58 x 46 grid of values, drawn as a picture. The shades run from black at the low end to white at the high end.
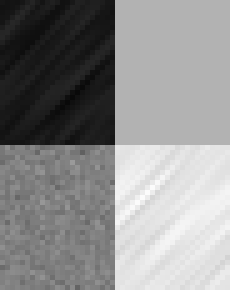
The table splits into 2 rows of 2 panels. Panel 1,1: very low, slanting up to the right, faint in contrast. Panel 1,2: high, flat. Panel 2,1: middling, fine-grained, faint in contrast. Panel 2,2: very high, slanting up to the right, faint in contrast.
